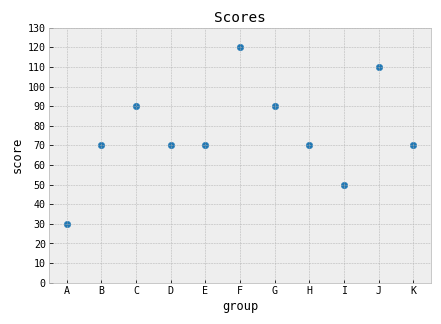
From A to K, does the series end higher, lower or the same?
higher
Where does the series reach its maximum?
F
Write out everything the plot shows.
Title: Scores
x-axis: group, ticks A B C D E F G H I J K
y-axis: score, ticks 0 10 20 30 40 50 60 70 80 90 100 110 120 130
Values:
30 70 90 70 70 120 90 70 50 110 70
